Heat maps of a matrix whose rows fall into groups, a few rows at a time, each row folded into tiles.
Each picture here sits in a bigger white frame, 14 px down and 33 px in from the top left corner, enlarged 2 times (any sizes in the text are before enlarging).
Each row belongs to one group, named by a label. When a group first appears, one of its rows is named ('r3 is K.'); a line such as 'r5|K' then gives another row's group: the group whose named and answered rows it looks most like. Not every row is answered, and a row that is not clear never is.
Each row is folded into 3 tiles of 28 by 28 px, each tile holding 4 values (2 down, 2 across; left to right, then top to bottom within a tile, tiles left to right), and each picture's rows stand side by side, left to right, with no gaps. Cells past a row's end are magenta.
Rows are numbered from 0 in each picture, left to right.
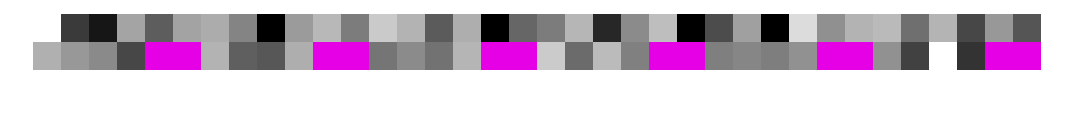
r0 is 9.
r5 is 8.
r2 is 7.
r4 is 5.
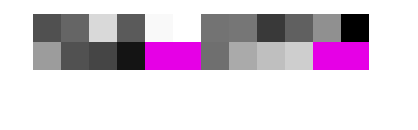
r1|7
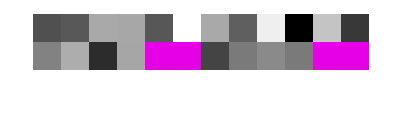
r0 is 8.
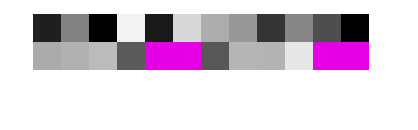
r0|5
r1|7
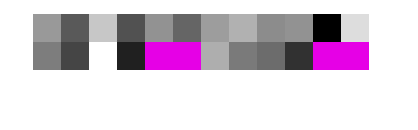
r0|8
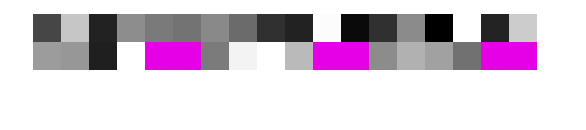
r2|5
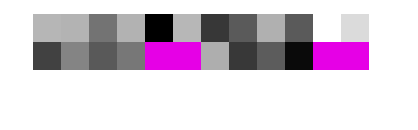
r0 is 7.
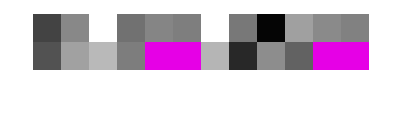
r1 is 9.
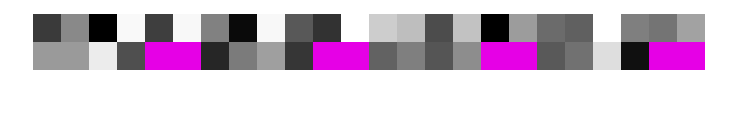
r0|5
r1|8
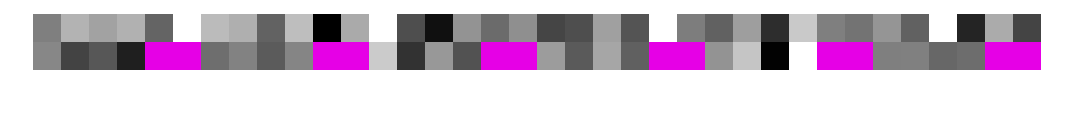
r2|9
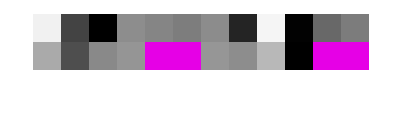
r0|9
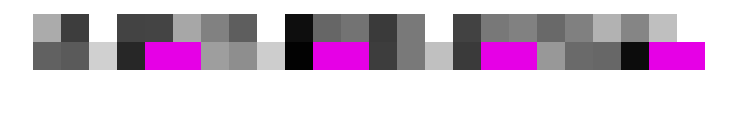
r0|8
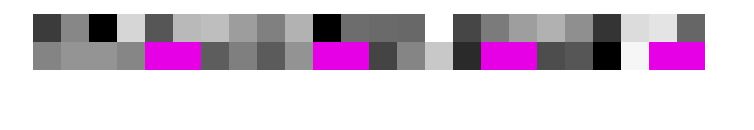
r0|5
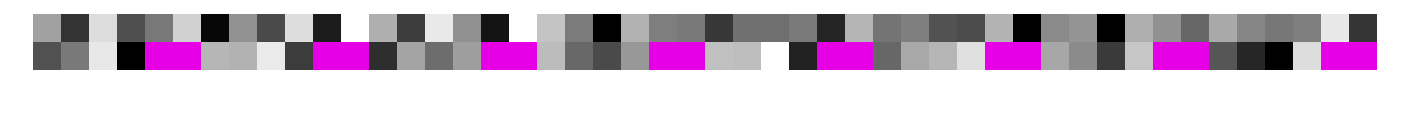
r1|5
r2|8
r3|9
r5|7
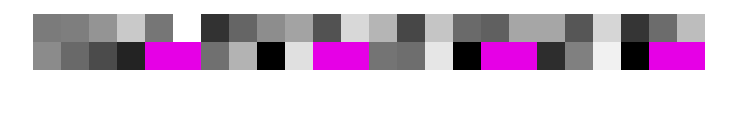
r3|8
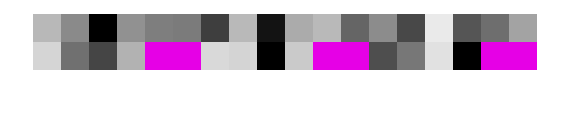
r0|9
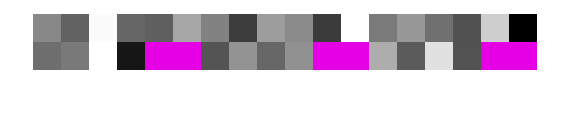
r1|8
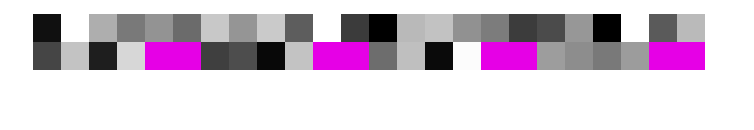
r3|5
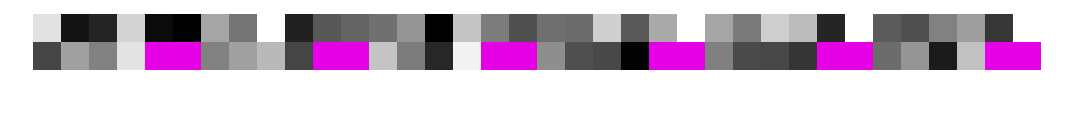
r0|7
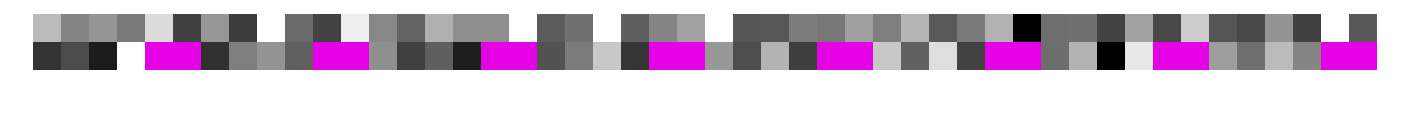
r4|9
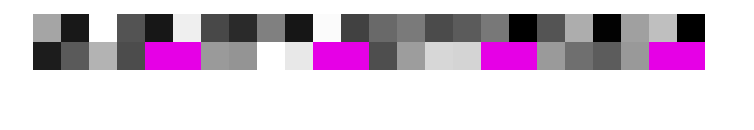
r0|8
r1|7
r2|7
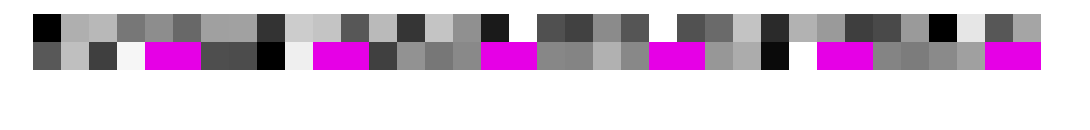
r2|8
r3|7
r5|5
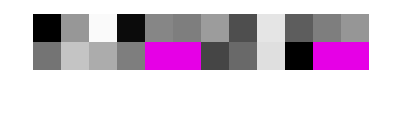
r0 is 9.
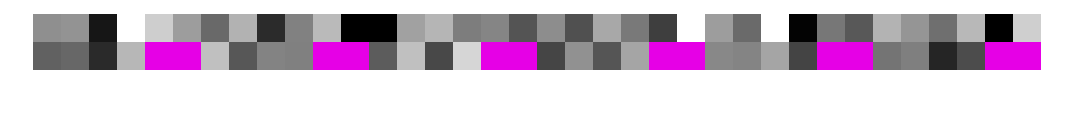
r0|5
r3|8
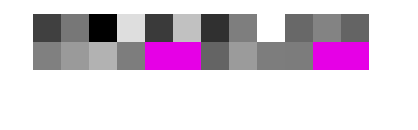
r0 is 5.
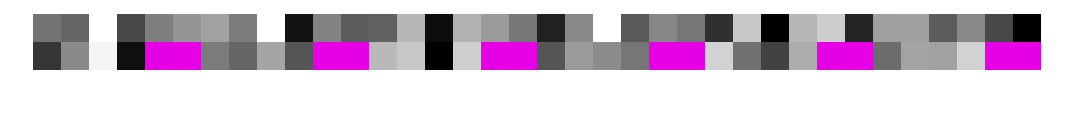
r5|7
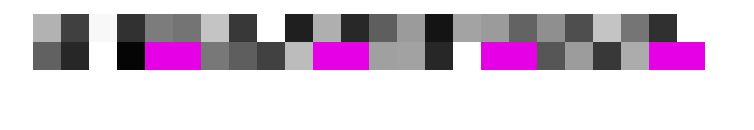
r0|8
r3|8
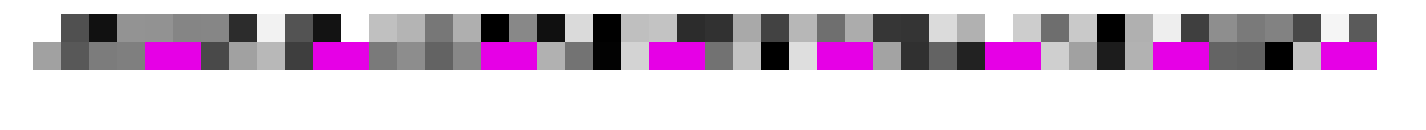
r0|9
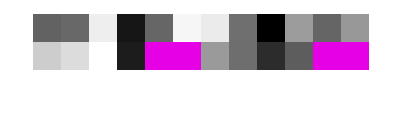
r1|9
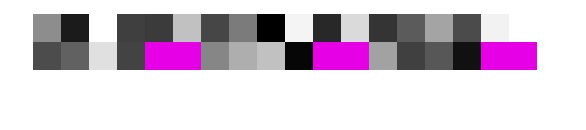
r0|8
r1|5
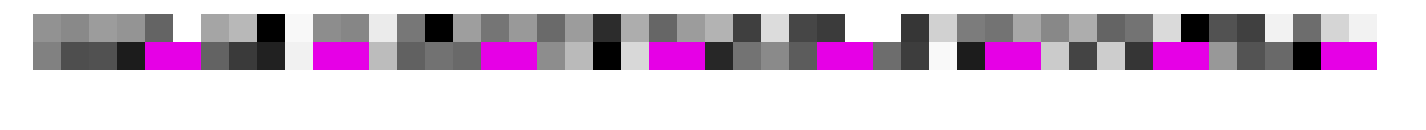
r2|9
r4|8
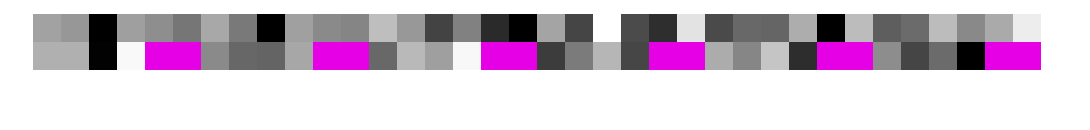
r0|9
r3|8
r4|5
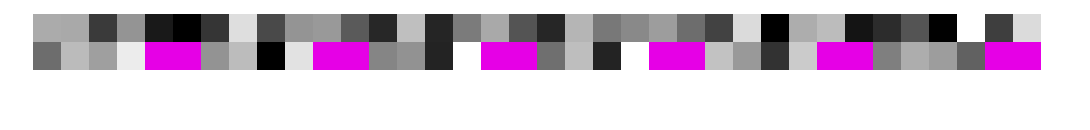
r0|7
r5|5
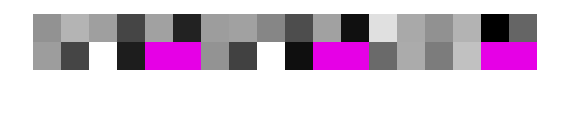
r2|7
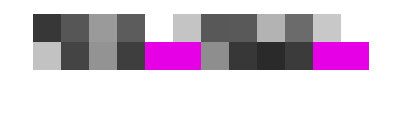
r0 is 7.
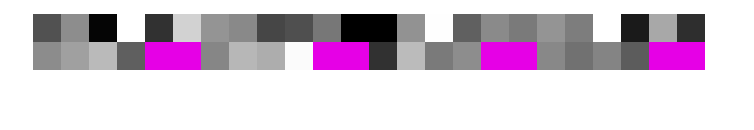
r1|7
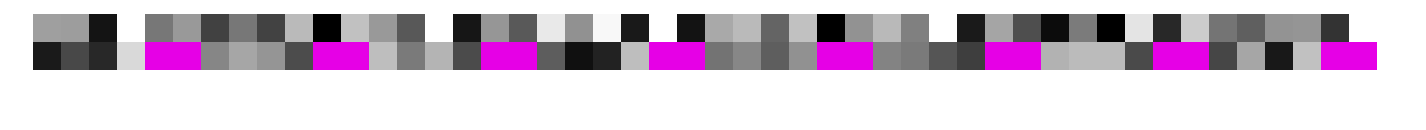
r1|5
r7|8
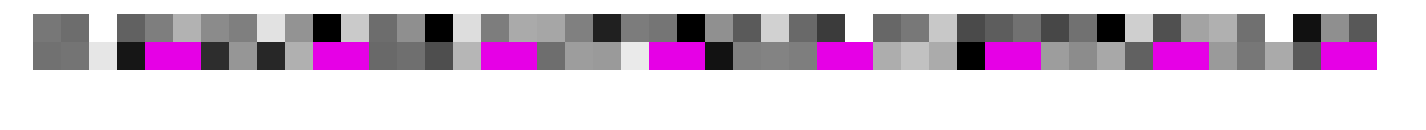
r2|5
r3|7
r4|8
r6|5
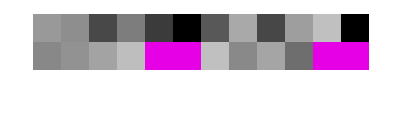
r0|7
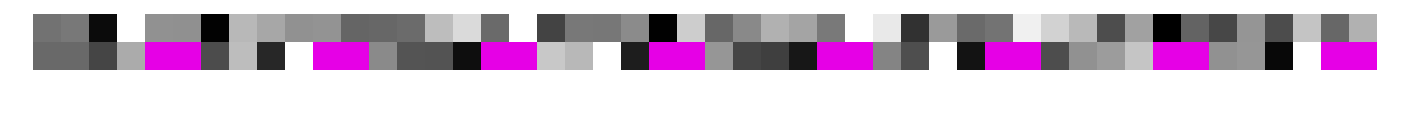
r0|5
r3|5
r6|7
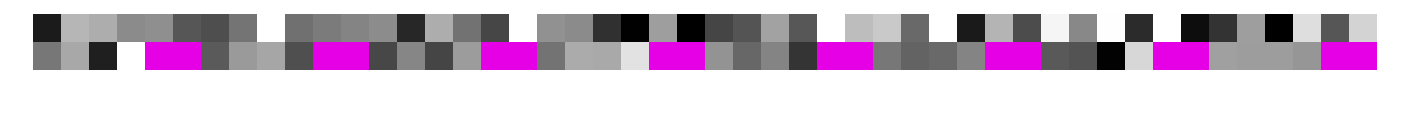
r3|7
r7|5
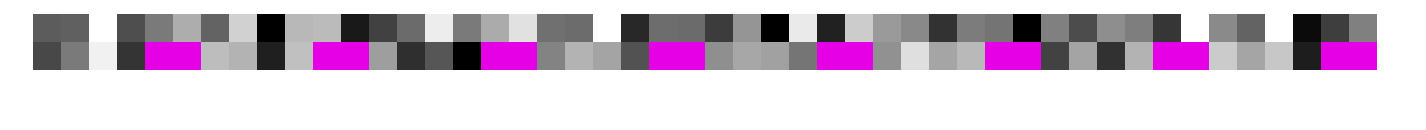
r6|8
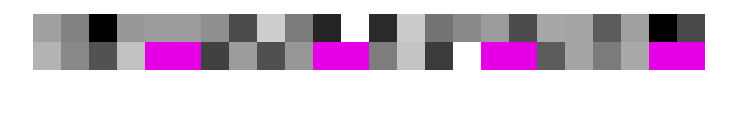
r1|8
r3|7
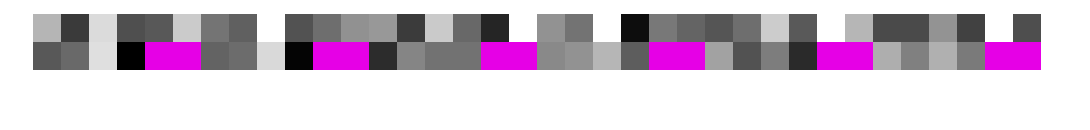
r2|8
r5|7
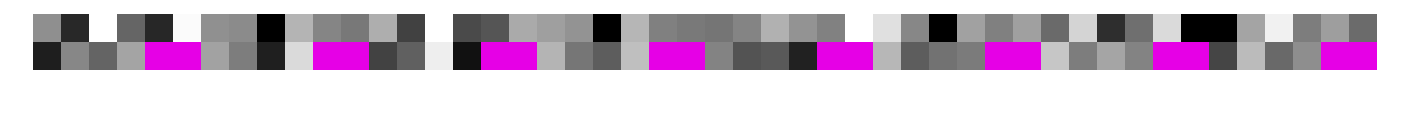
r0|8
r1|9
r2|8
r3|9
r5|9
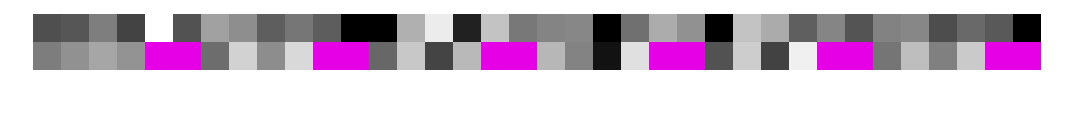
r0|7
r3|9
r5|7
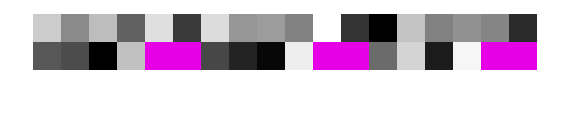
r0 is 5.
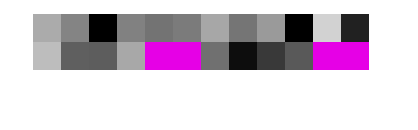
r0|9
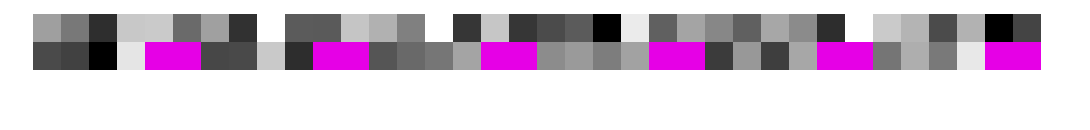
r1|8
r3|5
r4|8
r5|7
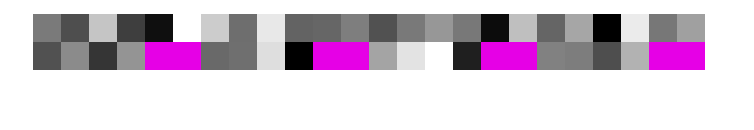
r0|8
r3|5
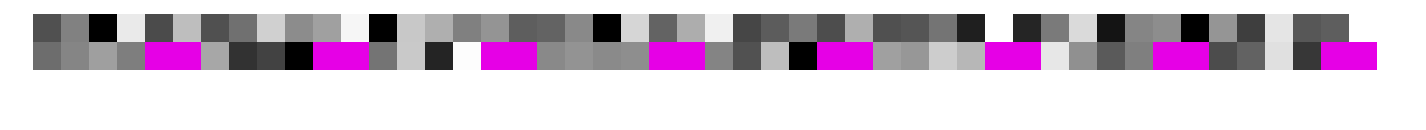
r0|5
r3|5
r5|7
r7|8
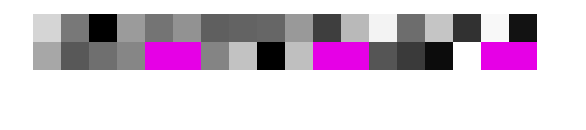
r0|9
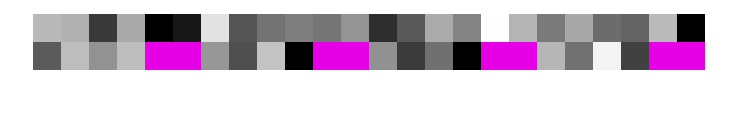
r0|7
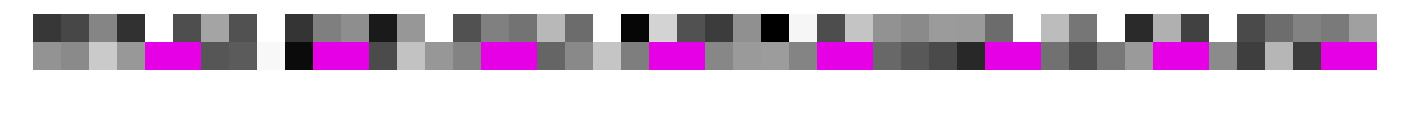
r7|9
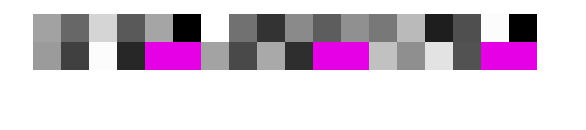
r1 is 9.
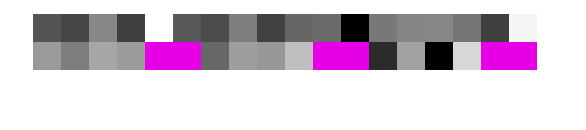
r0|7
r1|7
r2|8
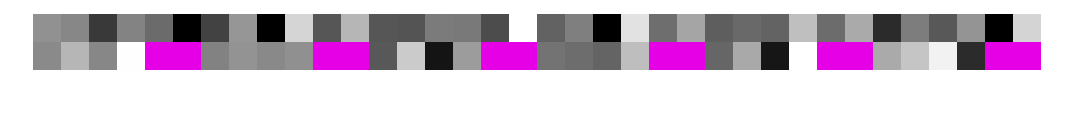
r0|7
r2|8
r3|5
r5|5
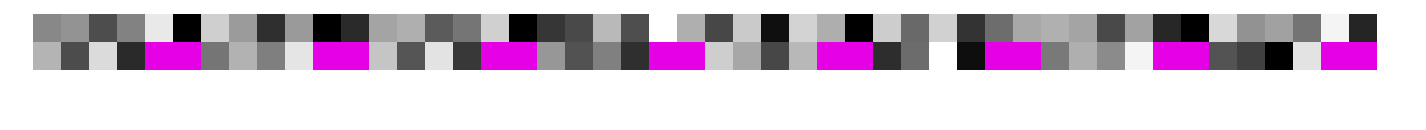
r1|7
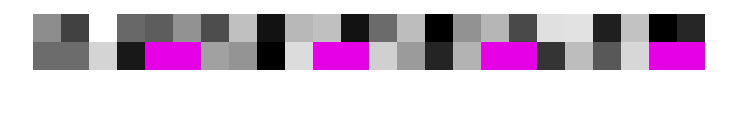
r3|7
